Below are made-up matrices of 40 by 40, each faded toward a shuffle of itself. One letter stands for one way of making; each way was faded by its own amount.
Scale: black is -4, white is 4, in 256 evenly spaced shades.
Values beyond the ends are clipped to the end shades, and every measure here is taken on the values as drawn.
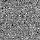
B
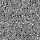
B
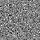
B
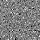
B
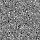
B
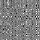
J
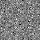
B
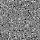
B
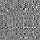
J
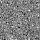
B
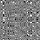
J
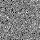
B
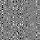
J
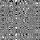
J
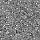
B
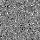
B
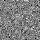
B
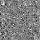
B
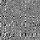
J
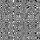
J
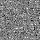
B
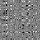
J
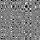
J
